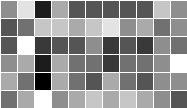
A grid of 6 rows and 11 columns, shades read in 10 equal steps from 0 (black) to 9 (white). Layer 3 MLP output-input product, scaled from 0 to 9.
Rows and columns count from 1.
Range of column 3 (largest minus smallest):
9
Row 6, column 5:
6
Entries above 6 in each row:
2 4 1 1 0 3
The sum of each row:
47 62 41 50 46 64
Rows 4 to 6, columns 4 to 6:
6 4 4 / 6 4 3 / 5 6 7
